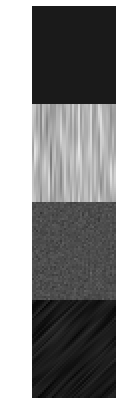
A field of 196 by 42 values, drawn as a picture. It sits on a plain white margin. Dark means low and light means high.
The table splits into 4 rows of 1 panel. Panel 1,1: very low, flat. Panel 2,1: high, streaked downward. Panel 3,1: low, fine-grained, faint in contrast. Panel 4,1: very low, slanting up to the right, faint in contrast.
